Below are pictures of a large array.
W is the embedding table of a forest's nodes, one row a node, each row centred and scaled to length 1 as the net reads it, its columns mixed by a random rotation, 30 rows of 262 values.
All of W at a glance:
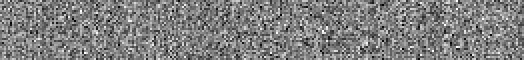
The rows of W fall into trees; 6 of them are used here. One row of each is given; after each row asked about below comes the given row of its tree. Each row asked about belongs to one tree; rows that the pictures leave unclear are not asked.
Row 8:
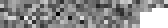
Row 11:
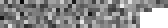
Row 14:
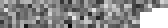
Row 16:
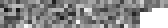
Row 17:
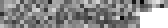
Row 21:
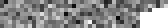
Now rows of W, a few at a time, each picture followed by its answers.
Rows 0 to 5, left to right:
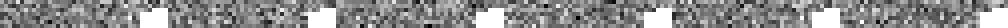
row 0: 11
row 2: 14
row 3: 21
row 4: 11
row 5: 17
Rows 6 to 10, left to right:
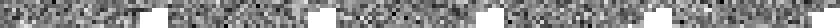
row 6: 16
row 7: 11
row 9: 8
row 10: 17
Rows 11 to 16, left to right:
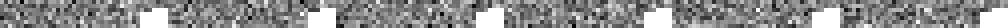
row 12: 17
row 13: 14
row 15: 16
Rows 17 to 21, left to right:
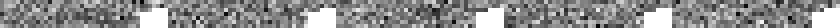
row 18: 8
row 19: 21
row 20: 14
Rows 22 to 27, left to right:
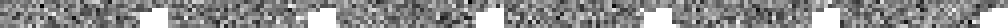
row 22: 21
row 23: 11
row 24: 17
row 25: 8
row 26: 17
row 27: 14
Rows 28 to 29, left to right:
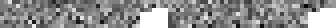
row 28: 8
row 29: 14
